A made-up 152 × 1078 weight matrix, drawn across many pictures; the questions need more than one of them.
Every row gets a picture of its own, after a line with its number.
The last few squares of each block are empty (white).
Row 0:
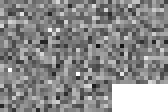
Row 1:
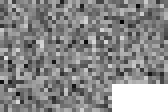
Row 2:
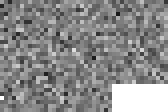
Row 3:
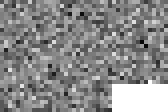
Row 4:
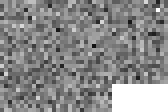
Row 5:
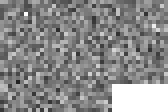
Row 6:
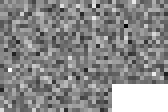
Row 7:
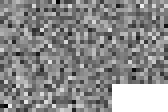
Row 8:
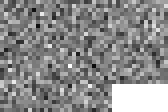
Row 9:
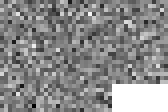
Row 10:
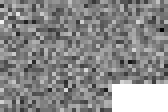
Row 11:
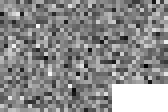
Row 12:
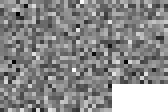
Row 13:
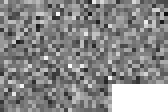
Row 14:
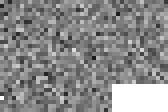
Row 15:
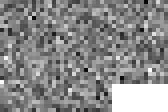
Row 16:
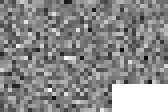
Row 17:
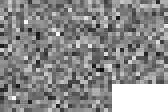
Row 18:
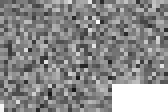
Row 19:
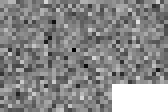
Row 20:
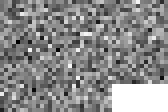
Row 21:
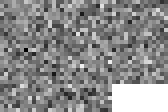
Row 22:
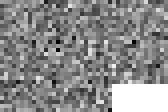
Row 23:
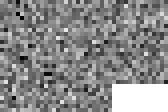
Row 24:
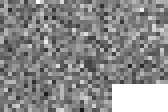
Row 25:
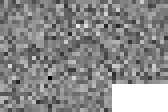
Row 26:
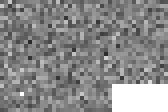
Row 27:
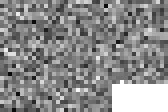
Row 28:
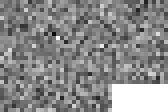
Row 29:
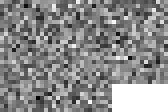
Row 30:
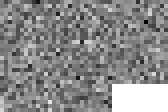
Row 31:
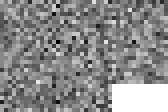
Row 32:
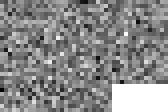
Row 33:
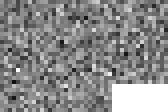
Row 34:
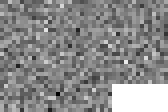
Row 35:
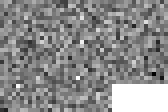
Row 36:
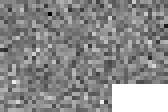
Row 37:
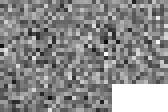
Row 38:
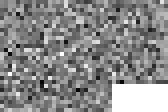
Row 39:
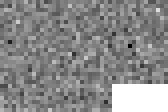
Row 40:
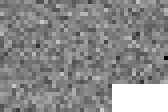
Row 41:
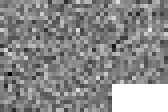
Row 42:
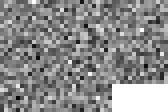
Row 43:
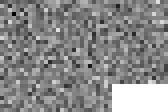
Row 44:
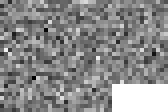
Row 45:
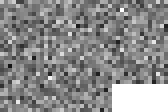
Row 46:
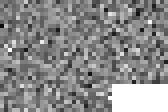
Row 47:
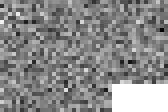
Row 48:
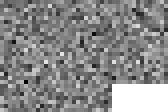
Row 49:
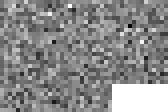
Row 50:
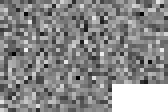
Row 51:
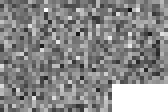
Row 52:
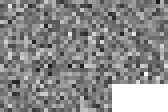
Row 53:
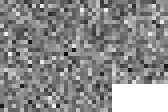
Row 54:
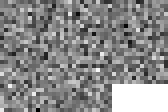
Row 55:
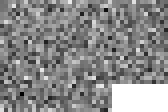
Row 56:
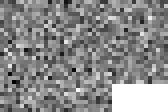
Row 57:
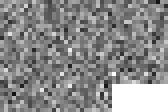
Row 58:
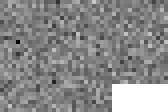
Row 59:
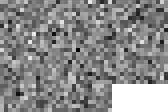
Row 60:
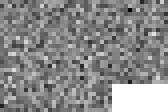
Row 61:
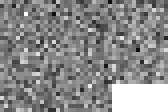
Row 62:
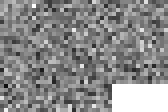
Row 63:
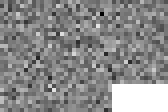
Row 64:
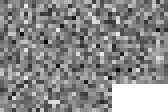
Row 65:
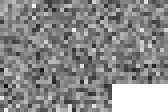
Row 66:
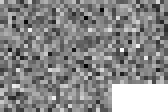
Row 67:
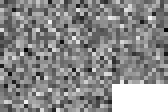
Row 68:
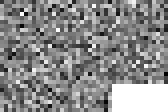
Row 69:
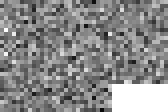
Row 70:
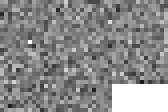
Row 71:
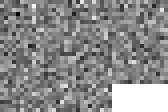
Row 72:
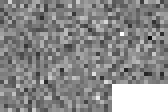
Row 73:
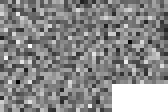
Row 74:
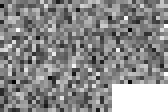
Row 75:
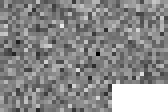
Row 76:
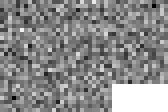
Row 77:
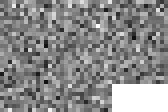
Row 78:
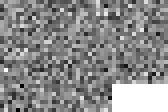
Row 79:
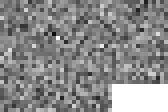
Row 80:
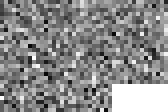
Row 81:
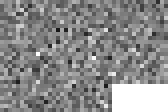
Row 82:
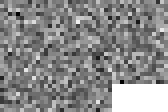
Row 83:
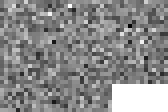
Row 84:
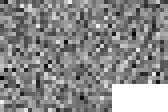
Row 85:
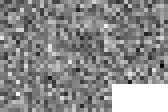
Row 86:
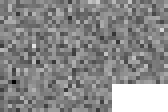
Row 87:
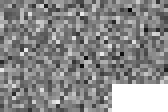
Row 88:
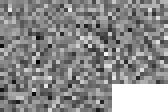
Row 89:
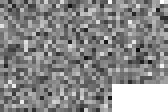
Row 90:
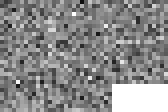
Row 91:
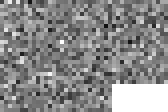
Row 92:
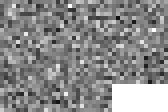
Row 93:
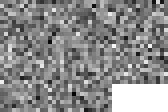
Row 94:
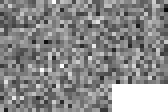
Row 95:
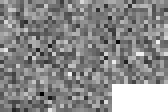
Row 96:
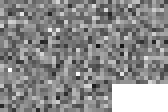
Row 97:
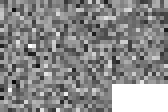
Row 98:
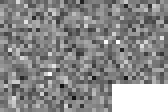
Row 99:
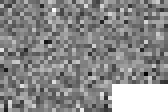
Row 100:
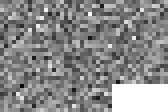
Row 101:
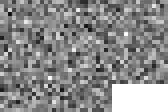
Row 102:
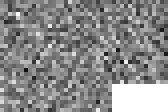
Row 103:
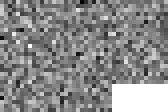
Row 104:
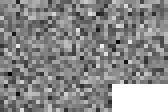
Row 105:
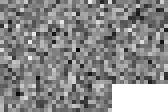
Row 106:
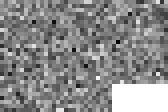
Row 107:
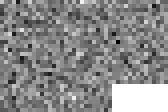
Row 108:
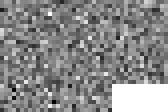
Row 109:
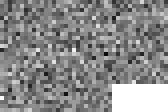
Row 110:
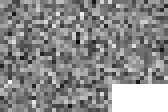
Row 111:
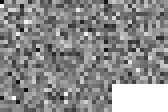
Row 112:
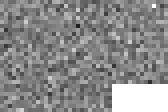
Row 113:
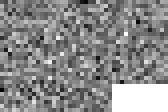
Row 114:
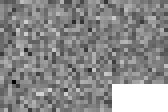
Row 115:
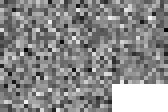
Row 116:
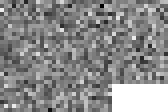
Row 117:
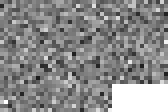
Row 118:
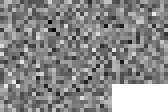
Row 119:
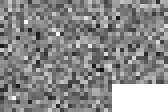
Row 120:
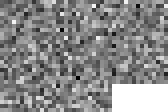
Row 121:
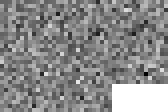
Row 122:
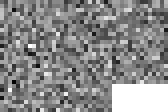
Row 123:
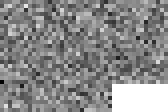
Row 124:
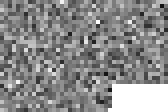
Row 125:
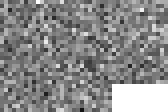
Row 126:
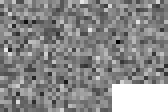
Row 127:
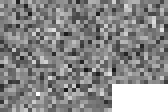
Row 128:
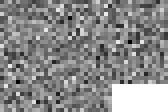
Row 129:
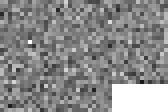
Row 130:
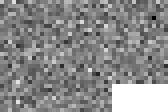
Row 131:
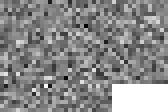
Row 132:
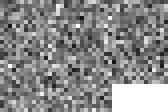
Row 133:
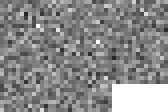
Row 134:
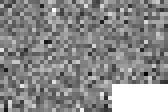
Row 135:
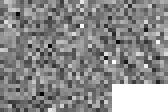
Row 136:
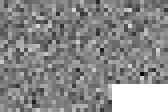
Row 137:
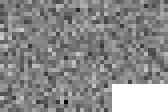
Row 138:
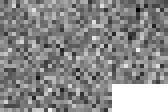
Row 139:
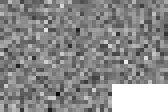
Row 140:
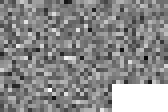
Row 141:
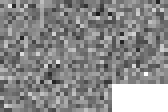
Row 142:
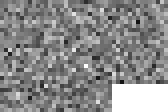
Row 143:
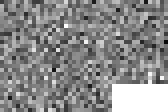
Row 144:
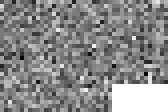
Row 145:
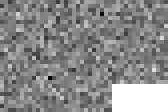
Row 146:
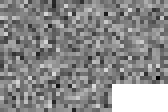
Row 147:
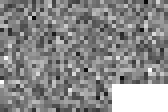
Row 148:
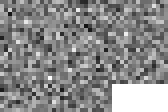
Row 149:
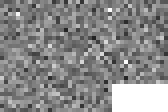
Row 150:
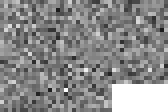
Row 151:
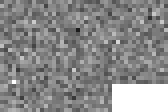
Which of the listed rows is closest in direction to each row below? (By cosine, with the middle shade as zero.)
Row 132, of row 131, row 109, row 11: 109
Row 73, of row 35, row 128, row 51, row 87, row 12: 128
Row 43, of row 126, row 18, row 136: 18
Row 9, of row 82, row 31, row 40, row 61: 40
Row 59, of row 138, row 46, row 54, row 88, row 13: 46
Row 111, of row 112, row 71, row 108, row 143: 112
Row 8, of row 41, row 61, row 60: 61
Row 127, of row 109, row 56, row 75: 56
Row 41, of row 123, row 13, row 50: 50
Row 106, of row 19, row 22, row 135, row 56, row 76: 19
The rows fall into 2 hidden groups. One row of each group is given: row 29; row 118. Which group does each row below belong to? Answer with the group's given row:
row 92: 29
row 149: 118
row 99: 29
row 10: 118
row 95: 118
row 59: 29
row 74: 118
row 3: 29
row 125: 29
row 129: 118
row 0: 29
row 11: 29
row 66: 118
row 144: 29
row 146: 29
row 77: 29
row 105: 29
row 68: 29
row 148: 118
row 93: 29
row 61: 29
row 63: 118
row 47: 118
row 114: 118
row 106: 118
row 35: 29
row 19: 118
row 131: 118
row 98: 118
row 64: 29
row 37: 118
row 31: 29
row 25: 118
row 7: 29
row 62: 29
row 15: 29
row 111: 118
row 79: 29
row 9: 29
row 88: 118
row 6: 29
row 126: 118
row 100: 29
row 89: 29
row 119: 118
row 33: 118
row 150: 118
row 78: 29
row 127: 118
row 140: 118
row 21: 29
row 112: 118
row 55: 29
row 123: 29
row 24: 29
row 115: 118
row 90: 118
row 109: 118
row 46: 29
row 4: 29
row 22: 29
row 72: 29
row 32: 118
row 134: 29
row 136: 29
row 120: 29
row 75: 29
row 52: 29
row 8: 29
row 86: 118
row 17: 118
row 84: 29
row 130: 118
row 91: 118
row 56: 118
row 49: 29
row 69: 118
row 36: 118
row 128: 118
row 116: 29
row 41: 118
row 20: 29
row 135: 118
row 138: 29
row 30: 29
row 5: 29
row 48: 29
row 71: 118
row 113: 118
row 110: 29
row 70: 118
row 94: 29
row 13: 29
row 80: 118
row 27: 118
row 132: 118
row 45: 118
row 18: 29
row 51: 29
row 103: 118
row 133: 29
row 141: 29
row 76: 118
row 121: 29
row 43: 29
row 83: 29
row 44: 118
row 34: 118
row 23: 118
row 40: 29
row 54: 29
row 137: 118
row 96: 29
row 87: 29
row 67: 118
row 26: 29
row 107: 118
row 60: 29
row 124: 29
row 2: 118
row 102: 118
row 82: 118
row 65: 29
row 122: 118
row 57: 29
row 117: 29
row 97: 118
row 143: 29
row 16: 118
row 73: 118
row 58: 29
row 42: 29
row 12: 118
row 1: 29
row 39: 29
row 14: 118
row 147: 29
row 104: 118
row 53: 29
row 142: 118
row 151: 118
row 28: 29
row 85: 118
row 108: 29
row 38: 118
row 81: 29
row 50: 29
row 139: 118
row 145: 118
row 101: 118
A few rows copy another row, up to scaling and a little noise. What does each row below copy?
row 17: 119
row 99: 134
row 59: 105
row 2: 14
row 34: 139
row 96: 0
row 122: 97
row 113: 32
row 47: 10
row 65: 62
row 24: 125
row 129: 70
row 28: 79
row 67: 115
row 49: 83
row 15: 147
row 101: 148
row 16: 140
